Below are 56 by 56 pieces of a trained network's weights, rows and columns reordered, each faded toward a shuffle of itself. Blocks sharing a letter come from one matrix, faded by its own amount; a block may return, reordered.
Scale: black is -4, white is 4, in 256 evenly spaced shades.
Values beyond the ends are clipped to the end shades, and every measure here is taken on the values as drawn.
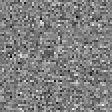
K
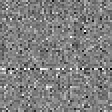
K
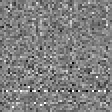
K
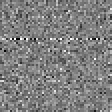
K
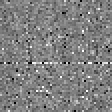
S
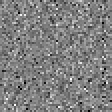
S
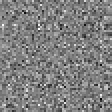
K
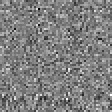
K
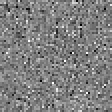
S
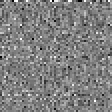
K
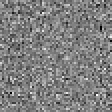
K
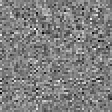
K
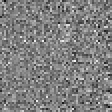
K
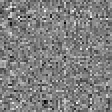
K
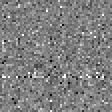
S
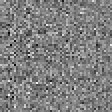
K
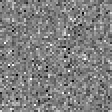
S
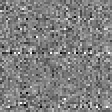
K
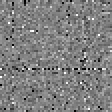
S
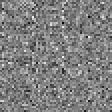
K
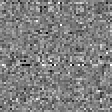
K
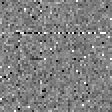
S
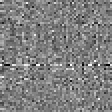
K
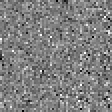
S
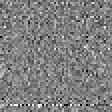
K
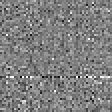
K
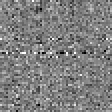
K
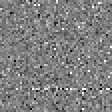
S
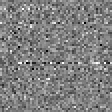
K
